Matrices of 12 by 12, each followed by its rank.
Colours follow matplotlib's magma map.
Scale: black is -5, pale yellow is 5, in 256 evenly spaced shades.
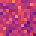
full rank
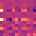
two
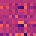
two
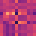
two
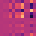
one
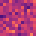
full rank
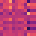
two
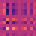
one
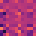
two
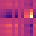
one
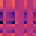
one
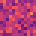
full rank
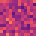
full rank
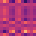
one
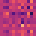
two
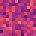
full rank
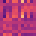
two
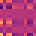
one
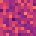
full rank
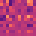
two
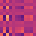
one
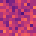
full rank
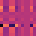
one
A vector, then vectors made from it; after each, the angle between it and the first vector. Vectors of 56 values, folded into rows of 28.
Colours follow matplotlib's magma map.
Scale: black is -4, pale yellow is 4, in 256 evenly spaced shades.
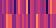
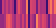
nearly parallel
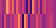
orthogonal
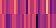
nearly opposite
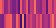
partly aligned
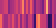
orthogonal
